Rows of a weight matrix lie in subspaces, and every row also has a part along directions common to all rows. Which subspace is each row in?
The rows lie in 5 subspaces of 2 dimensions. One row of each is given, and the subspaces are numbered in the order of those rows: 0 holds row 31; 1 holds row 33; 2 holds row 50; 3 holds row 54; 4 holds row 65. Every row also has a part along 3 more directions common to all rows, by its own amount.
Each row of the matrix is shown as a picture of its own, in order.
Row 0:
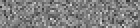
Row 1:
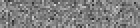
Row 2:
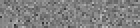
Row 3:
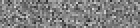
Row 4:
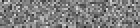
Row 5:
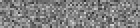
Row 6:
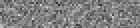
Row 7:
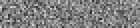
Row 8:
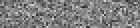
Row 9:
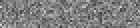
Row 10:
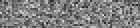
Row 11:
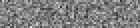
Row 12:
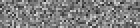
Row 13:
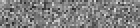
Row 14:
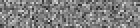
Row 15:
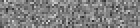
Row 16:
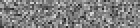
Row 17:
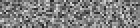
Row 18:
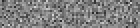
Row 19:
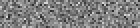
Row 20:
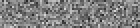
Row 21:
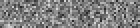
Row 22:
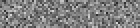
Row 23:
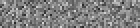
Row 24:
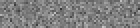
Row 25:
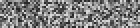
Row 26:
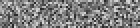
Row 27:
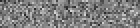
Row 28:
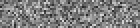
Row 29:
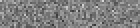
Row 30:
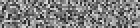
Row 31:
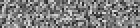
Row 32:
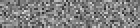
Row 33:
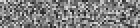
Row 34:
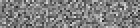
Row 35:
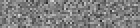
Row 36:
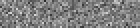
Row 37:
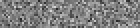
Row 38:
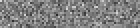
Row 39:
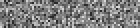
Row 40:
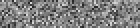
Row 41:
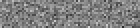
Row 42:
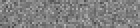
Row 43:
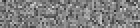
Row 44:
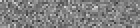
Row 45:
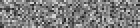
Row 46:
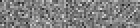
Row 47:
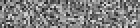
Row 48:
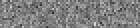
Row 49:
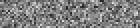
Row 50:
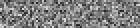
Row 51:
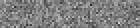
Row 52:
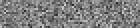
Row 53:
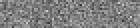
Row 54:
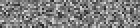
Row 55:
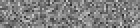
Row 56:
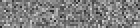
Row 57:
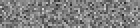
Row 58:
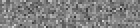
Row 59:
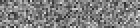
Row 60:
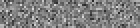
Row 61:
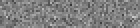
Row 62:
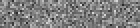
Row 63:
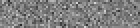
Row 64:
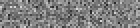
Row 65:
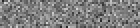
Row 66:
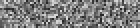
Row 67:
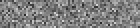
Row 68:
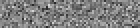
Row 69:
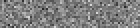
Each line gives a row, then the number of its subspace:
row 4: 4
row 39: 2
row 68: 3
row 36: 1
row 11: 4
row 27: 1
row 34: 0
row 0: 3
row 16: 2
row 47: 0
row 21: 3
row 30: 0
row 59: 0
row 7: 0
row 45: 2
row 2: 4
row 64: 0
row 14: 2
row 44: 1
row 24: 4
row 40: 1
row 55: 3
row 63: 4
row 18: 4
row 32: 3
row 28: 1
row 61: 3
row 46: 2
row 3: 4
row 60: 2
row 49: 1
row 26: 4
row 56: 3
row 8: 3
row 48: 4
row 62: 2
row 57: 3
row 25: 4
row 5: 2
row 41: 3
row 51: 0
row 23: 1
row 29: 1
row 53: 2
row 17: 3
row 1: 2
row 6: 2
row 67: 1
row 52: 3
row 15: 2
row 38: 1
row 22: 0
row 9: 1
